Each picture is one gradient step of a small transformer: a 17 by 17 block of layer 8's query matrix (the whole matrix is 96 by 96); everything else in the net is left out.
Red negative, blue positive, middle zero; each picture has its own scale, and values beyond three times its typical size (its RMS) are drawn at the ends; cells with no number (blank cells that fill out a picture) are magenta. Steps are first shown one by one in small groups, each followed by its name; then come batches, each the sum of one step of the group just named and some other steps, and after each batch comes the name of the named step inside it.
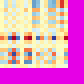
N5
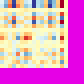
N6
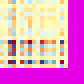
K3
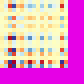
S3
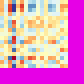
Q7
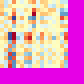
N5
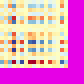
N6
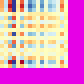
Q7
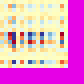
S3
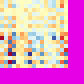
N5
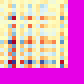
K3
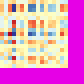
Q7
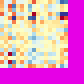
Q7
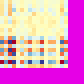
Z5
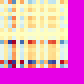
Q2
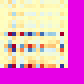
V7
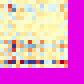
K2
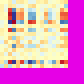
K2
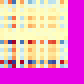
Q2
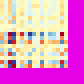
V7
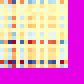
Q2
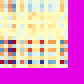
Z5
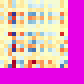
V7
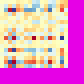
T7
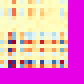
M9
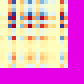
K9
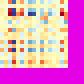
K9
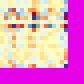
K9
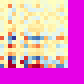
K9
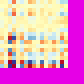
M9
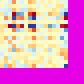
T7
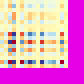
M9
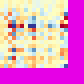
T7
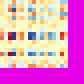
T7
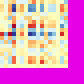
K9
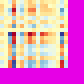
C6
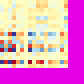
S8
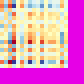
C6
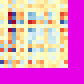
S8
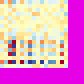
C6
